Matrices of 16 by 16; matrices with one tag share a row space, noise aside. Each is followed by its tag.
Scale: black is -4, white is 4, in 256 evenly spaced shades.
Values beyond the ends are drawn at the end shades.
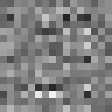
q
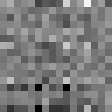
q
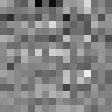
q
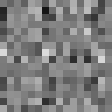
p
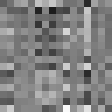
q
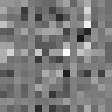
q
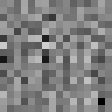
p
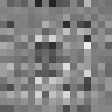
q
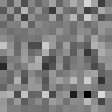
p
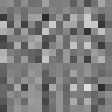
p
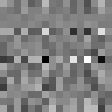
p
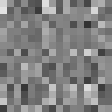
p
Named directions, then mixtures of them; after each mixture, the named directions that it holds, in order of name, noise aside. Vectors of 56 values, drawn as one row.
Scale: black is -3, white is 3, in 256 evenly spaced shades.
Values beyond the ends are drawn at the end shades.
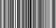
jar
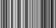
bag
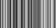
bag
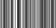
bag, jar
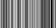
bag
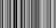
bag, jar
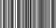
bag, jar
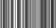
bag, jar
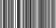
bag, jar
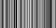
jar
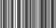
bag, jar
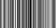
jar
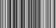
bag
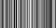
jar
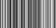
bag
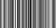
jar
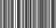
bag, jar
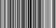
bag, jar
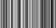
bag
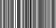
bag, jar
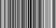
bag, jar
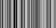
bag, jar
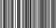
bag, jar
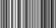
bag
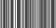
bag, jar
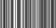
bag, jar
